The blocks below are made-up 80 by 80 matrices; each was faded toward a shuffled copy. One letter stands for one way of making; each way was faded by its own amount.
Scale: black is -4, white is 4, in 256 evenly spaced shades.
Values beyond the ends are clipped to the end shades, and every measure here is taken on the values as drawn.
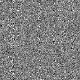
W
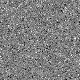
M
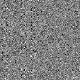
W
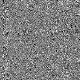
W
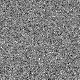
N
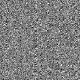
W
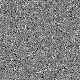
M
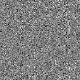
W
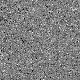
M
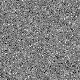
M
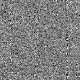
W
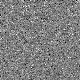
M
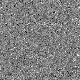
N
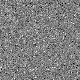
N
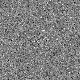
N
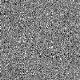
W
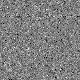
N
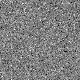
N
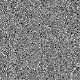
W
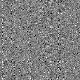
W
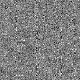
W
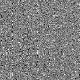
W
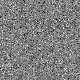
M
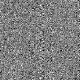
W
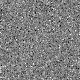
M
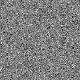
W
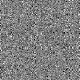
W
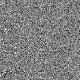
W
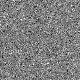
N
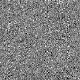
W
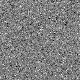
M
